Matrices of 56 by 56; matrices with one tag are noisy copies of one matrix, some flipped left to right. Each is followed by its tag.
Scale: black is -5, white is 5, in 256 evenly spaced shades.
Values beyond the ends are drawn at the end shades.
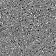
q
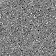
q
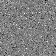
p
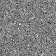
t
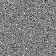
p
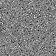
q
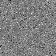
p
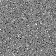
t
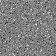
t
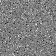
t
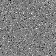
p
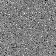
p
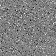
q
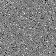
p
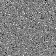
p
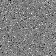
p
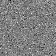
p
